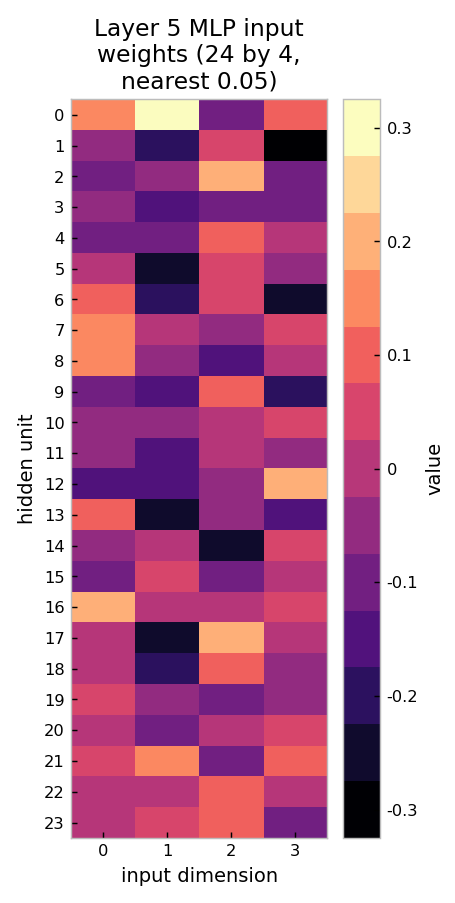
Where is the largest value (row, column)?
0 1
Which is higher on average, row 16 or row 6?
row 16
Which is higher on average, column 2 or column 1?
column 2
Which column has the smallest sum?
1
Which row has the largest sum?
0
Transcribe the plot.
Title: Layer 5 MLP input weights (24 by 4, nearest 0.05)
x-axis: input dimension, ticks 0 1 2 3
y-axis: hidden unit, ticks 0 1 2 3 4 5 6 7 8 9 10 11 12 13 14 15 16 17 18 19 20 21 22 23 (0 at the top)
Colour bar: value, ticks -0.3 -0.2 -0.1 0 0.1 0.2 0.3
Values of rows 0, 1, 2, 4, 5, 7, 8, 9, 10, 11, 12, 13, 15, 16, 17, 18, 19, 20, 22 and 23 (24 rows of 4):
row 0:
0.15 0.3 -0.1 0.1
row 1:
-0.05 -0.2 0.05 -0.3
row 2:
-0.1 -0.05 0.2 -0.1
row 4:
-0.1 -0.1 0.1 0
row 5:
0 -0.25 0.05 -0.05
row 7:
0.15 0 -0.05 0.05
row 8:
0.15 -0.05 -0.15 0
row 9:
-0.1 -0.15 0.1 -0.2
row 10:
-0.05 -0.05 0 0.05
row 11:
-0.05 -0.15 0 -0.05
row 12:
-0.15 -0.15 -0.05 0.2
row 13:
0.1 -0.25 -0.05 -0.15
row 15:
-0.1 0.05 -0.1 0
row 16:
0.2 0 0 0.05
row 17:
0 -0.25 0.2 0
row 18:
0 -0.2 0.1 -0.05
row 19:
0.05 -0.05 -0.1 -0.05
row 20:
0 -0.1 0 0.05
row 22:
0 0 0.1 0
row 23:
0 0.05 0.1 -0.1
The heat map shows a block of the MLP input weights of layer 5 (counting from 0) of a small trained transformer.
